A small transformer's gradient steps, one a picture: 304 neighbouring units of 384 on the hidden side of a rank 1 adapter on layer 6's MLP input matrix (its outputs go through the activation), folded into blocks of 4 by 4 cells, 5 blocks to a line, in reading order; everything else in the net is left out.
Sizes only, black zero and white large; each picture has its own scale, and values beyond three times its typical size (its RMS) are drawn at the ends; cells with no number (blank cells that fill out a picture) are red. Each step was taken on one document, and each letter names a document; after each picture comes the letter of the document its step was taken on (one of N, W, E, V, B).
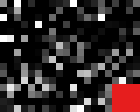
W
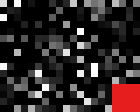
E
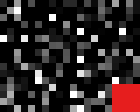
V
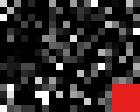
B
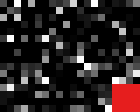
W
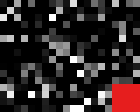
W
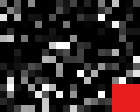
W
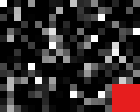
B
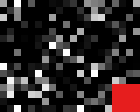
E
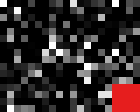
B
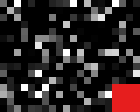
E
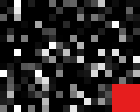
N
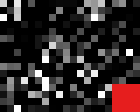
E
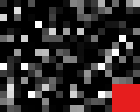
V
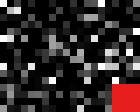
B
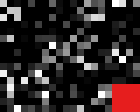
E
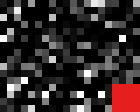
V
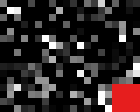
W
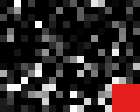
W
